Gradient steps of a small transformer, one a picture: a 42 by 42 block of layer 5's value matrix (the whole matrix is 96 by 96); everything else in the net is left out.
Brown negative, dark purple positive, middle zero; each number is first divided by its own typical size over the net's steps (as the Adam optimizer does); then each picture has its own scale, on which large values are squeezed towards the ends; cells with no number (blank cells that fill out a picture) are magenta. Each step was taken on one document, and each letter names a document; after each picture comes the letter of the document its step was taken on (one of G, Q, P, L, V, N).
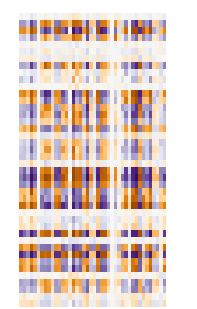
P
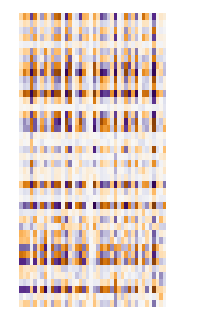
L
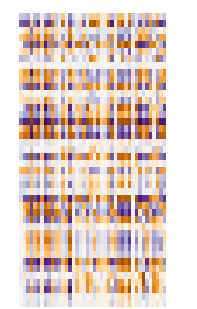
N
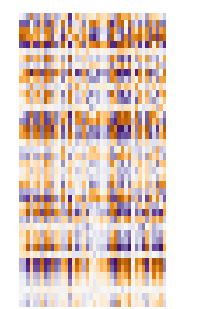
N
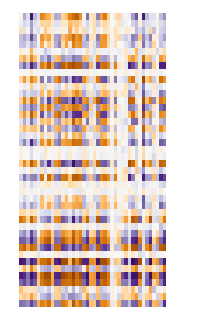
P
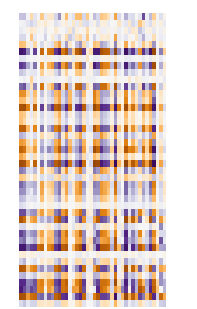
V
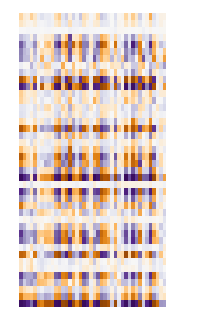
P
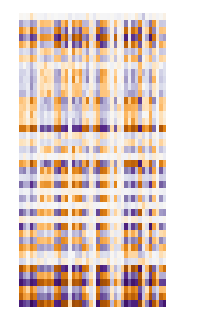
P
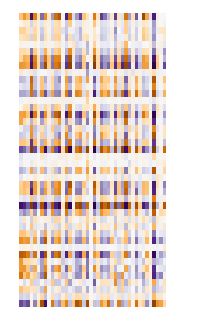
L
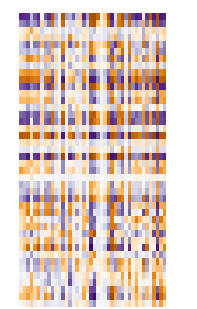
N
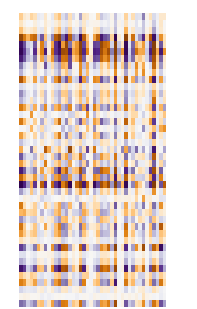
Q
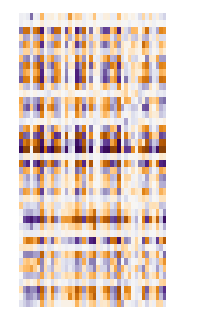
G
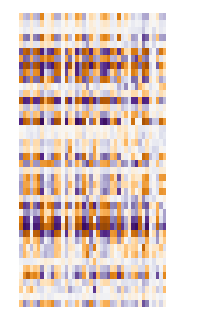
G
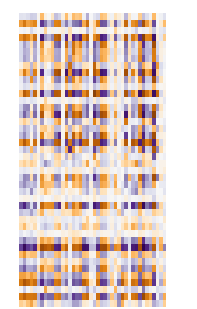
V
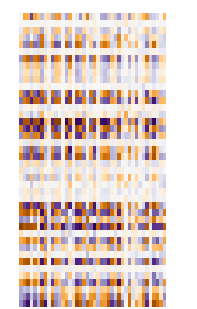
L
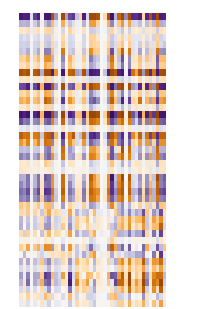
N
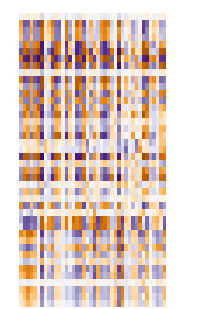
G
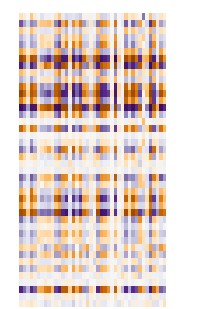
P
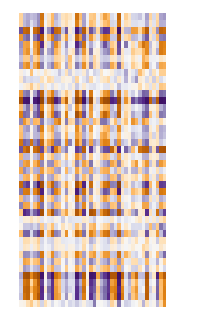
G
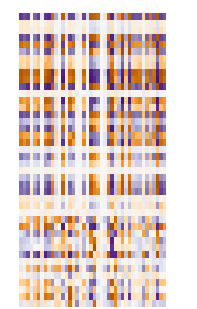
N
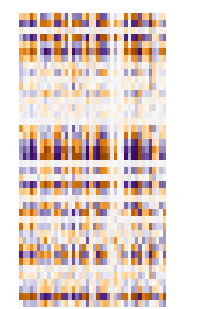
P
